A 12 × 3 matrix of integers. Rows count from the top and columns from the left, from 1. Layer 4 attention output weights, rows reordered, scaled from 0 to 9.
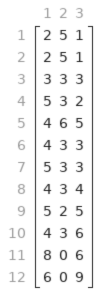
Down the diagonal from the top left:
2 5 3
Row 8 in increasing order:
3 4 4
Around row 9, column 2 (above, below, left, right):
3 3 5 5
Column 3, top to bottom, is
1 1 3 2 5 3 3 4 5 6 6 9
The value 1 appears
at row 1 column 3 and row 2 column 3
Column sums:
52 36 48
